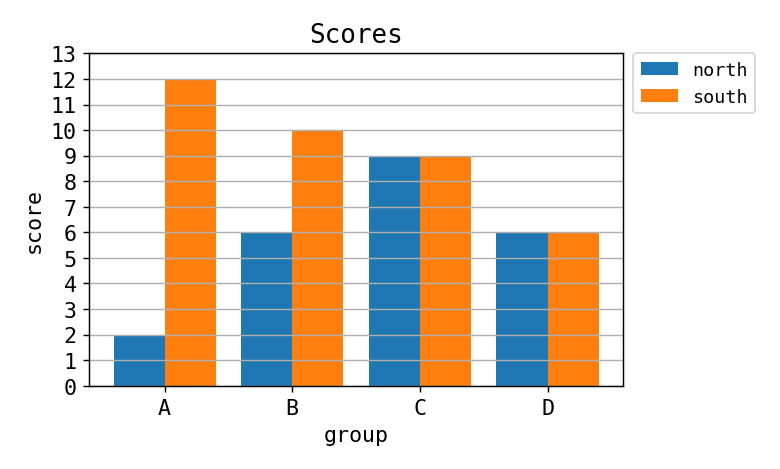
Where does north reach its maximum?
C
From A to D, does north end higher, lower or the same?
higher
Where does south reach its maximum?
A
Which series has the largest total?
south
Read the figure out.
Title: Scores
x-axis: group, ticks A B C D
y-axis: score, ticks 0 1 2 3 4 5 6 7 8 9 10 11 12 13
Legend: north, south
Values:
north: 2 6 9 6
south: 12 10 9 6
